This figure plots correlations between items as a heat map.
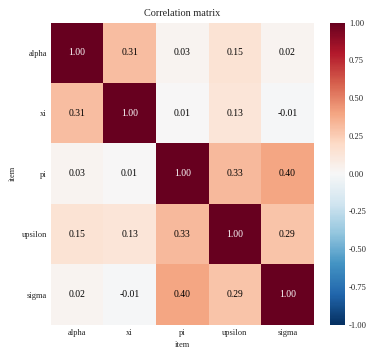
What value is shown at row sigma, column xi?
-0.01
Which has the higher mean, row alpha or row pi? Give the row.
pi
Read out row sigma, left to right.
0.02 -0.01 0.40 0.29 1.00
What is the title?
Correlation matrix
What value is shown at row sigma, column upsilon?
0.29
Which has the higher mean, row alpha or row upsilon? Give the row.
upsilon
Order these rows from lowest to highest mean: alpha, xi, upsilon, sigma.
xi, alpha, sigma, upsilon
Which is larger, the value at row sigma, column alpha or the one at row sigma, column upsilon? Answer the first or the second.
the second
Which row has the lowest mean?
xi
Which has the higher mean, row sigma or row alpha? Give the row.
sigma
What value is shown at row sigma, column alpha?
0.02
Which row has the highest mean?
upsilon
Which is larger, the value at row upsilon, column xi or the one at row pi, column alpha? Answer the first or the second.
the first
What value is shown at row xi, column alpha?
0.31
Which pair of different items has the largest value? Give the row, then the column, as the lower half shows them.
sigma, pi
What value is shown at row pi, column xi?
0.01
